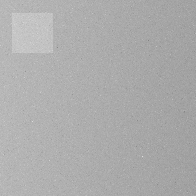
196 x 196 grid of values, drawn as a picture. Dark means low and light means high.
Average level on the scale: 70%. Stripes: none. Odd rows or columns: none. Odd patch: higher, in the top left. Slope: up to the left.
